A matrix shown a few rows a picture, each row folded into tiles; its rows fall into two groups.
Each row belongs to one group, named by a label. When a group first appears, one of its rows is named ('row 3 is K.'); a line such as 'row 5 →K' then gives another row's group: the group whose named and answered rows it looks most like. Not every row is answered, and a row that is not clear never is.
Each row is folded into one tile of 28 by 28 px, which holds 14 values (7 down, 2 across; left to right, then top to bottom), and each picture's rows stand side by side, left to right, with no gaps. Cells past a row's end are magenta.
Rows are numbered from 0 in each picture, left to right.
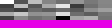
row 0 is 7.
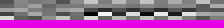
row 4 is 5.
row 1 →7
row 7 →7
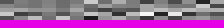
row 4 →5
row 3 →7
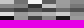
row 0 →7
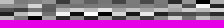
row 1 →7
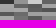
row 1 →7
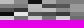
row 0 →5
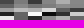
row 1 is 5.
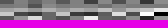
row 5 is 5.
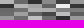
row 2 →7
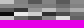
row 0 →5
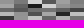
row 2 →5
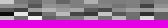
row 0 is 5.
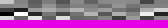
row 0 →5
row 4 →7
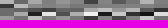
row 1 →5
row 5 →5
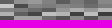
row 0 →7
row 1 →5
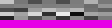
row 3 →7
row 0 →7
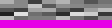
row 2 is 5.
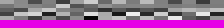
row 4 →5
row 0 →5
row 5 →5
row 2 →7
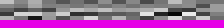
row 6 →5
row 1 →7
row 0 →5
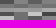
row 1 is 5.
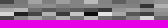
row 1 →5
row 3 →5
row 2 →5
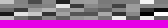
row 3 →5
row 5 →5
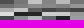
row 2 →7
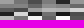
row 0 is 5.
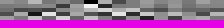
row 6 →7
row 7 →5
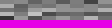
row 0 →7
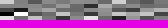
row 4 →7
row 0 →5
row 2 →7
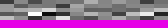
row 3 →7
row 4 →5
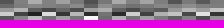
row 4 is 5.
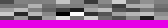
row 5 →7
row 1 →7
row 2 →5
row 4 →7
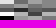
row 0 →7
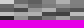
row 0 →7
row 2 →5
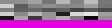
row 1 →7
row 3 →7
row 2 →5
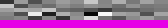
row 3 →5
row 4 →7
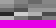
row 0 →5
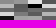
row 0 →7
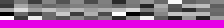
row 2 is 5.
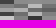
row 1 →7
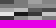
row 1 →5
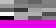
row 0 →7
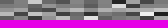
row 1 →7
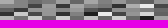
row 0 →5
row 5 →7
